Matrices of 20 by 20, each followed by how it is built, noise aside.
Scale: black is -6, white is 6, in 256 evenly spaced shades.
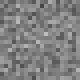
noise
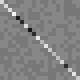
diagonal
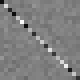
diagonal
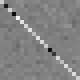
diagonal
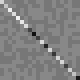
diagonal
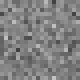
noise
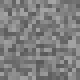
noise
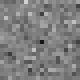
noise
